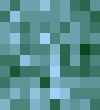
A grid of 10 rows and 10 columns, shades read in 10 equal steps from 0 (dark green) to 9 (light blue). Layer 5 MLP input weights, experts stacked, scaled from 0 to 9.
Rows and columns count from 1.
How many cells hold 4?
17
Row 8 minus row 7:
-1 4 2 3 -3 -2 3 3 3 2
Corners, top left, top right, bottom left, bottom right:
6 5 7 3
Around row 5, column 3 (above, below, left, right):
4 8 6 4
